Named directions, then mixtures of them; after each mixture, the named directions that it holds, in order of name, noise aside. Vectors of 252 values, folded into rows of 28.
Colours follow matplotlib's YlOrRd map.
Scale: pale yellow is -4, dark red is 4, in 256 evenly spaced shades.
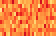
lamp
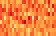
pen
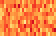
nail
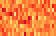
lamp, pen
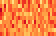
lamp, nail, pen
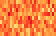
nail, pen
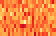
lamp, nail, pen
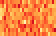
nail, pen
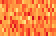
pen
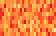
nail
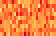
lamp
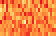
lamp, nail, pen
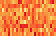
lamp, nail, pen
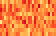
lamp, pen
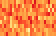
nail, pen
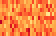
lamp, nail, pen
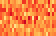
pen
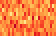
lamp, pen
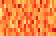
lamp, nail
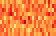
pen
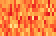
nail, pen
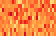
lamp, pen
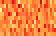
lamp, nail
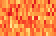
nail, pen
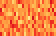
lamp, nail, pen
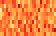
lamp, nail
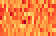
nail, pen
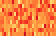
lamp, pen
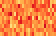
lamp, nail, pen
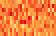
lamp, pen
